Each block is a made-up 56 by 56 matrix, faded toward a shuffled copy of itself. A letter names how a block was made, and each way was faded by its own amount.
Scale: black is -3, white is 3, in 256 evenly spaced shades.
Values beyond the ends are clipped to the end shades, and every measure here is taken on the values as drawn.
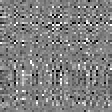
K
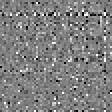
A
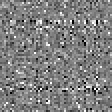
A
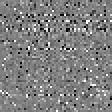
A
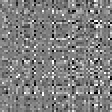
K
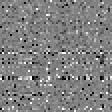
A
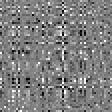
K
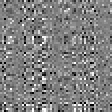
K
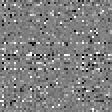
A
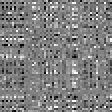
K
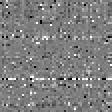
A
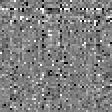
A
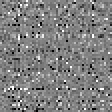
A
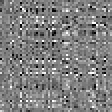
K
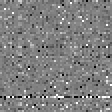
A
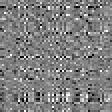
K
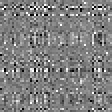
K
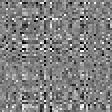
K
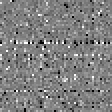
A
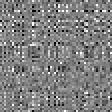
K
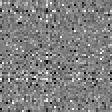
A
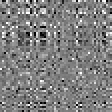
K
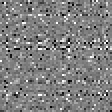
A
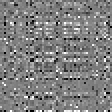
K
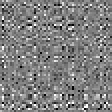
K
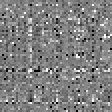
A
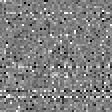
A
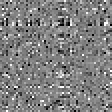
A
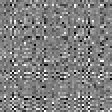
K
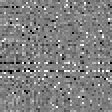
A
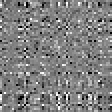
K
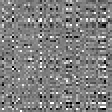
K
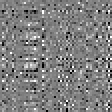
K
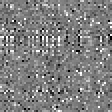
A
